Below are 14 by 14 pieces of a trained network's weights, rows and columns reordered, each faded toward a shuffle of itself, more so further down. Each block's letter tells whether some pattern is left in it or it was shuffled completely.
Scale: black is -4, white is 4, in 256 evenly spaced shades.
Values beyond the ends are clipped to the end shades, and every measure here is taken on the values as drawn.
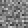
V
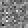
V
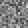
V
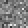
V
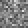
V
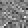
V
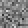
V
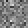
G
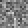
G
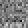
G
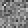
V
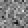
V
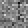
V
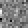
G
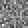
V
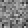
V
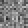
G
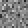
V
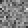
V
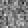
G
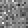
V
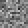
V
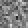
G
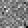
V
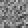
V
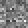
G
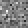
V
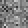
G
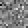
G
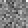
V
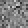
V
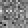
G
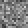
V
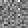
G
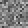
G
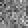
V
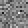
V
